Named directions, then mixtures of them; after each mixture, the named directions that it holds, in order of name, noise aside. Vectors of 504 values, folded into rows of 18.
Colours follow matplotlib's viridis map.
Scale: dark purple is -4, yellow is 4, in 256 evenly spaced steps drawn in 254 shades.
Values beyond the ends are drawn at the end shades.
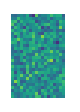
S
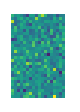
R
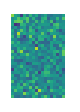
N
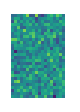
R, S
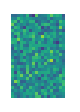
S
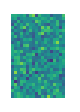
S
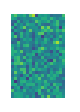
S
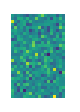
R, S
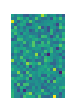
R, S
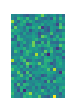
R, S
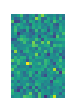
N, R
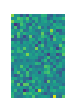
N, R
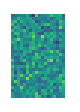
S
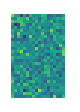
N, R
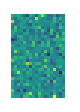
R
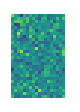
N
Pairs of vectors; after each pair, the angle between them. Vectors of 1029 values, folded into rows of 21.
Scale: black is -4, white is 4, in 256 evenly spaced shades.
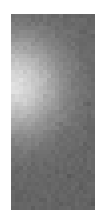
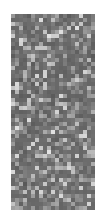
orthogonal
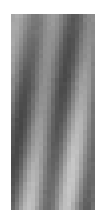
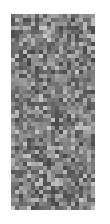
orthogonal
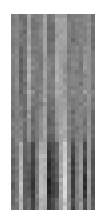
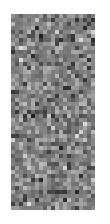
orthogonal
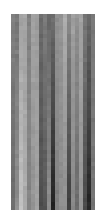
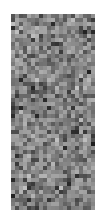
orthogonal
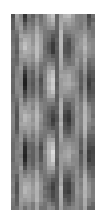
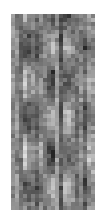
nearly opposite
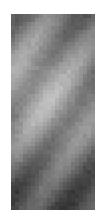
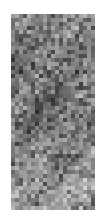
partly opposed
